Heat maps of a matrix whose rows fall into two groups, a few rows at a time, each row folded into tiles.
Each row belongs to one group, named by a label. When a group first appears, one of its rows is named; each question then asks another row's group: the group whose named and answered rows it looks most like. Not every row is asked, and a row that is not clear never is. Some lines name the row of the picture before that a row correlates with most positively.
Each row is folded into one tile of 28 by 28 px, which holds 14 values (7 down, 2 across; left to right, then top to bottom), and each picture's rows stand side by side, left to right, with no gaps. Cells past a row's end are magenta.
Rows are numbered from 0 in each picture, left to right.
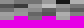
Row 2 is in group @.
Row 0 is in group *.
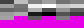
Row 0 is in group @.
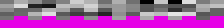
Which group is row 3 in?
@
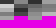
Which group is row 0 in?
@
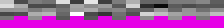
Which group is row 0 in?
@
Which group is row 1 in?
*
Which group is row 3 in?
@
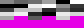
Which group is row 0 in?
*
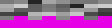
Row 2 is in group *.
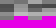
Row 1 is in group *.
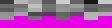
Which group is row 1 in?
@
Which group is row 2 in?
@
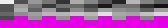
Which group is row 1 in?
*
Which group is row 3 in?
*
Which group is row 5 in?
*
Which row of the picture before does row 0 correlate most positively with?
2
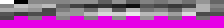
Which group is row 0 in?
@
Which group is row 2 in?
*
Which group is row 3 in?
*
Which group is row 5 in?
*
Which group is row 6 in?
*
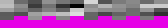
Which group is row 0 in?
@
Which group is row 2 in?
*
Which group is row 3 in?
@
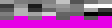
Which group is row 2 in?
@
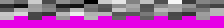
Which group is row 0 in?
*
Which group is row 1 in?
@
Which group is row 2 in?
*
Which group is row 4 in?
@
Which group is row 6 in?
@
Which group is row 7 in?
*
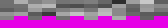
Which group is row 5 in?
@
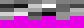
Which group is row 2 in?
*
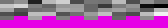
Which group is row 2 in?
@
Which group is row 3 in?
*
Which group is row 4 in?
@
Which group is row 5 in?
*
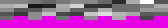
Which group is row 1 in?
*
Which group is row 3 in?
*
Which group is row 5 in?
@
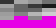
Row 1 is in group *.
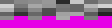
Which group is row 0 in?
@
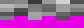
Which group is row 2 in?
@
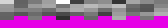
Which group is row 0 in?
@
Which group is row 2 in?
@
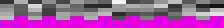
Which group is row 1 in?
@
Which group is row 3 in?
*
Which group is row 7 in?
*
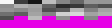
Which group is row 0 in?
@
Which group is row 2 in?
*
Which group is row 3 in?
*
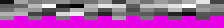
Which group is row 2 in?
*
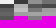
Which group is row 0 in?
@
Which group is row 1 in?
*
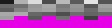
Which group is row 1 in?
@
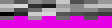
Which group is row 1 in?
*
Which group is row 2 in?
@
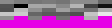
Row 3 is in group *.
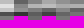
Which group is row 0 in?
@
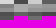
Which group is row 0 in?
@
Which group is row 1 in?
@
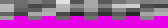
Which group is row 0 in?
@
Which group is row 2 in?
@
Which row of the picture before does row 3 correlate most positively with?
1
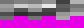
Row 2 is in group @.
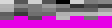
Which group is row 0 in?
@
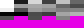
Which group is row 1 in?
@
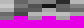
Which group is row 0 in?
@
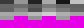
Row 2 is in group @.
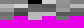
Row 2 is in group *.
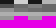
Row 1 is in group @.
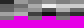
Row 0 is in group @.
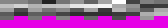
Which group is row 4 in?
@
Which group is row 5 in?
*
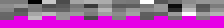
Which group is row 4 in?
*
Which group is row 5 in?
@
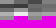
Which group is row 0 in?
*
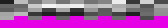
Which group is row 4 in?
@
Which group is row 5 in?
@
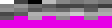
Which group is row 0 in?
@
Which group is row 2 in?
*
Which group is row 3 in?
*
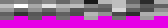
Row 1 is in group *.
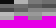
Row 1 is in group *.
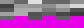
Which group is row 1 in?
@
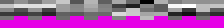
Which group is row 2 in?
@
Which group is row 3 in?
@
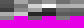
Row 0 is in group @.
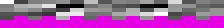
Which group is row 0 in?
@
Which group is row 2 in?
*
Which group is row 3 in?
@
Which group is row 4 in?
*
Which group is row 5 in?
*
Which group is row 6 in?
@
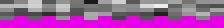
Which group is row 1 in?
@
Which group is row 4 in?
@
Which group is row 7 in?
*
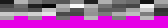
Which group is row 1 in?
*
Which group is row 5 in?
@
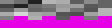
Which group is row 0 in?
*
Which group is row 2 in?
@
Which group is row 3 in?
*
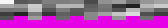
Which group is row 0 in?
@
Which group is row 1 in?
@
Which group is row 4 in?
*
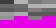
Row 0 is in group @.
